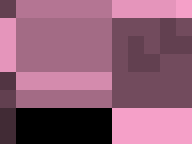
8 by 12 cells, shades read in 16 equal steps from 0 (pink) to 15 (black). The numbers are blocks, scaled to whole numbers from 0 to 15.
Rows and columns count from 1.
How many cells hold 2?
6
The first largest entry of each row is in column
1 11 9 9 1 1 2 2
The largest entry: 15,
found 12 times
